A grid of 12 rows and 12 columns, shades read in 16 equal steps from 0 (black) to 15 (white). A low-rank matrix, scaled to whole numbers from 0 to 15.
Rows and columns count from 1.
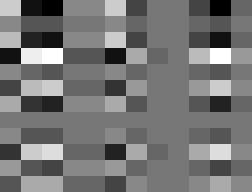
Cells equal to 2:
4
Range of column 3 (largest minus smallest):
15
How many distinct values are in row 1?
7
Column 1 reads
12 8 11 1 8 4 10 7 8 3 9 5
